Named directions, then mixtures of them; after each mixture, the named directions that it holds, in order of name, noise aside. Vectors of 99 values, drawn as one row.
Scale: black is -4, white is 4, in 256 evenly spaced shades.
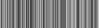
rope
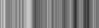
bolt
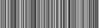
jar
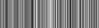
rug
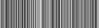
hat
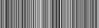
hat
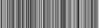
rope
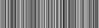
jar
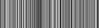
hat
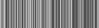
bolt, hat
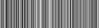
hat, rug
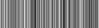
bolt, jar, rope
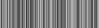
rope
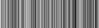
bolt, hat, jar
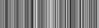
rug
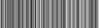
hat, jar, rope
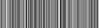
hat, jar, rope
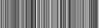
jar, rope, rug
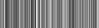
hat, jar, rug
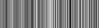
rug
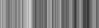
bolt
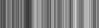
bolt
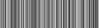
jar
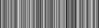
rope
